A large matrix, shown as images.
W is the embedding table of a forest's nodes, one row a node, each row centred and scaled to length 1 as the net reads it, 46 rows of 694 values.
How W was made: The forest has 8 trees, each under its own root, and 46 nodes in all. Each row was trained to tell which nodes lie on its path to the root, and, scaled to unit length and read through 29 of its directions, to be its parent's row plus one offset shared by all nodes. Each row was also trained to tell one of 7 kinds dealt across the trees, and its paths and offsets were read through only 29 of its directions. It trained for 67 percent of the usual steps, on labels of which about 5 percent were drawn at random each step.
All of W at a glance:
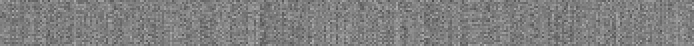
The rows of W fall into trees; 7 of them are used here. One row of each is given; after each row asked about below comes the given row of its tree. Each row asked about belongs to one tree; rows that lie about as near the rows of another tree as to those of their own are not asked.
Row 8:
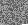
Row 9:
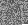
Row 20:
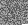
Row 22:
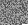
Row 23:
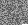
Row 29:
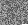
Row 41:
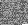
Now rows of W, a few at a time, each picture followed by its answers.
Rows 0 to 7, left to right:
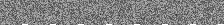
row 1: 20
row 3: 23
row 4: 9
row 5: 20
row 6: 23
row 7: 29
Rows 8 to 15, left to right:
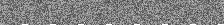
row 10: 20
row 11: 23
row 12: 22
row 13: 41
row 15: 22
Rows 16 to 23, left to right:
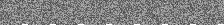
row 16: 22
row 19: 41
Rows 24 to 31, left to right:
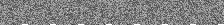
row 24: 8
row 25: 41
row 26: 23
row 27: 9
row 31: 22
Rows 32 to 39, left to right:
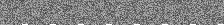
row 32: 41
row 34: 23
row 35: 23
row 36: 29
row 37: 29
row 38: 22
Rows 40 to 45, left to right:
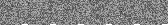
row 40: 9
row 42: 22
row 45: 20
